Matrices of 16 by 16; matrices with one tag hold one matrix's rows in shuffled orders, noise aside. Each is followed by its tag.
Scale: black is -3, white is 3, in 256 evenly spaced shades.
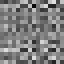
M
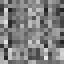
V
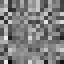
V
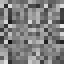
V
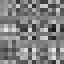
M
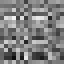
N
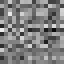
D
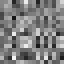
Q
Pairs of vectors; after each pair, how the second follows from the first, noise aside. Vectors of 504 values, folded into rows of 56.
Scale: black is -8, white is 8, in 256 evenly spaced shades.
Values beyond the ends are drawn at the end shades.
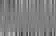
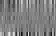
scaled up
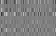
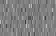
shuffled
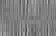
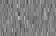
shuffled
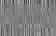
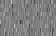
shuffled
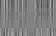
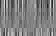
scaled up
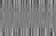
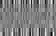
scaled up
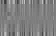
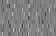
shuffled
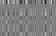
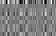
scaled up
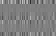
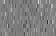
shuffled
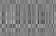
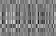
scaled up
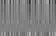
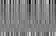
scaled up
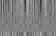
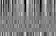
scaled up
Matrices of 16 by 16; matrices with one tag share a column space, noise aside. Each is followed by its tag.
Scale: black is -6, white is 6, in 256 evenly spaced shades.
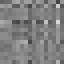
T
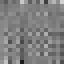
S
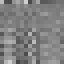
S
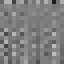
S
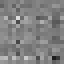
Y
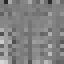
S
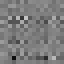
Y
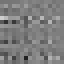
Y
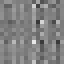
T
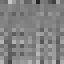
S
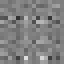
Y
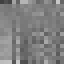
S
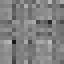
T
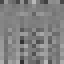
S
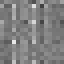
T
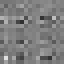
Y
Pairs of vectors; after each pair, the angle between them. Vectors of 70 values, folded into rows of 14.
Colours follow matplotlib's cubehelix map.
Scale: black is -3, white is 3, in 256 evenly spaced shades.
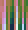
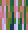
nearly parallel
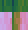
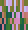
partly opposed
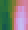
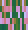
orthogonal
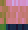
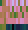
nearly parallel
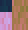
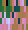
partly aligned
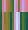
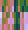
nearly opposite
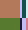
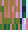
nearly parallel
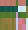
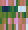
nearly parallel
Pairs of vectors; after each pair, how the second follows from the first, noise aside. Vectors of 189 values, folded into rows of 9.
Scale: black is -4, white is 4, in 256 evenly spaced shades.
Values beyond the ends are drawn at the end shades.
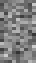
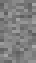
shrunk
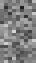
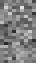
negated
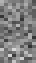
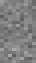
shrunk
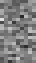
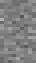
shrunk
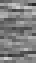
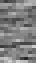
wrapped around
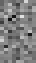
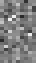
negated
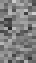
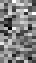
scaled up
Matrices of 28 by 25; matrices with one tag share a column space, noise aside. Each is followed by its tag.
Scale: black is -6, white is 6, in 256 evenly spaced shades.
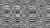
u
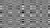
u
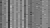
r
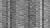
r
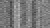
r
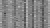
r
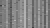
r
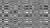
u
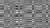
u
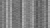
r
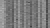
r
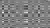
u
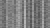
r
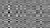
u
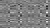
u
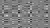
u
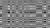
u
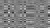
u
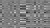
u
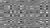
u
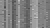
r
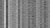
r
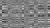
u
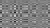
u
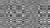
u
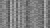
r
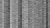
r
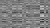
u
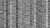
r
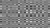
u
